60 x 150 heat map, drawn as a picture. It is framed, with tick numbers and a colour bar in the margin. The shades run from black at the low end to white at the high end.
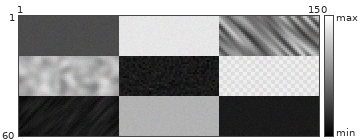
The table splits into 3 rows of 3 panels. Panel 1,1: low, flat. Panel 1,2: very high, flat. Panel 1,3: middling, slanting down to the right, strong in contrast. Panel 2,1: high, blotchy. Panel 2,2: very low, fine-grained, faint in contrast. Panel 2,3: very high, checkered, faint in contrast. Panel 3,1: very low, slanting up to the right, faint in contrast. Panel 3,2: high, flat. Panel 3,3: very low, flat.
